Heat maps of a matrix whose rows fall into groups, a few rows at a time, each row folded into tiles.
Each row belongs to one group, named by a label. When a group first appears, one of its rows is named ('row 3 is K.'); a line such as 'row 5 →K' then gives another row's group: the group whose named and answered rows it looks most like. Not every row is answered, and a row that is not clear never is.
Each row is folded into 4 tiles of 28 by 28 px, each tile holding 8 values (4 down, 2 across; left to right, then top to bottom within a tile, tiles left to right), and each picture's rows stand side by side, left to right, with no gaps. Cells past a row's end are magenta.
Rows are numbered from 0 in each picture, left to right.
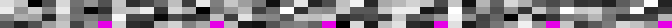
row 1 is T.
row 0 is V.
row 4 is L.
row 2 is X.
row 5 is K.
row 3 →V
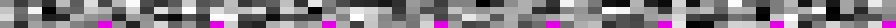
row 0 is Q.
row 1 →X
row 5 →X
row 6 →T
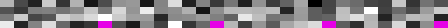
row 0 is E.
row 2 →K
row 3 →Q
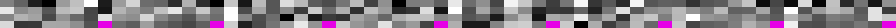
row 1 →X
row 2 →L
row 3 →E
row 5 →X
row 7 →E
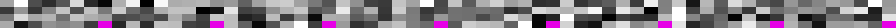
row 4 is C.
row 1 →V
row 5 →T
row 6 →L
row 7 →T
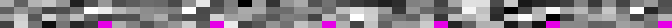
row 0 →C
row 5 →K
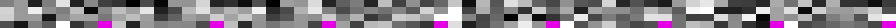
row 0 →Q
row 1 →Q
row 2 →Q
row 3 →E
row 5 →E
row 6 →C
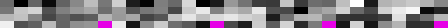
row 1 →E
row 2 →Q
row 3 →V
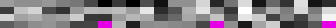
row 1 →Q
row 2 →X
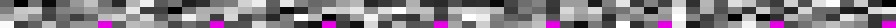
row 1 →C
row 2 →C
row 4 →K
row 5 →Q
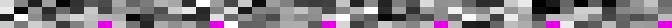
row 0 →E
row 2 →E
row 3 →T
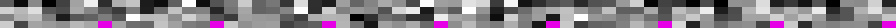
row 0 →K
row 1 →X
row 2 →X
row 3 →T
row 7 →Q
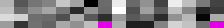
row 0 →L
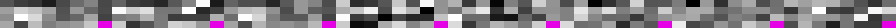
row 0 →K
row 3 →T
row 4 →T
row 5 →X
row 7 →C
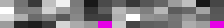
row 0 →L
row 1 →L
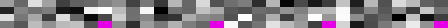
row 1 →Q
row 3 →L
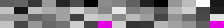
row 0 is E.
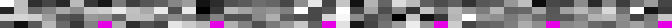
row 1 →K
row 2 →K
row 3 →L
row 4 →L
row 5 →K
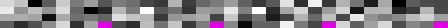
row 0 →V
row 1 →Q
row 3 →E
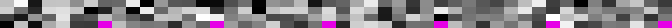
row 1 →E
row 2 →X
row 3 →C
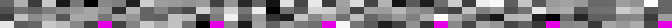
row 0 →E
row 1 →C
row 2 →Q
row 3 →E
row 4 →C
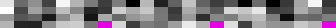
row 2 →K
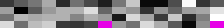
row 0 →E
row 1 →X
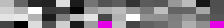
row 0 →Q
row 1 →L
